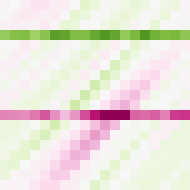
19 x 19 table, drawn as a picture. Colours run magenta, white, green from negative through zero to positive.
Rows 4 and 12 stand out from the rest. The bottom right is the smoothest part. Overall the values sit about 50% of the way up the scale. A few values lie far out on both sides of the bulk.
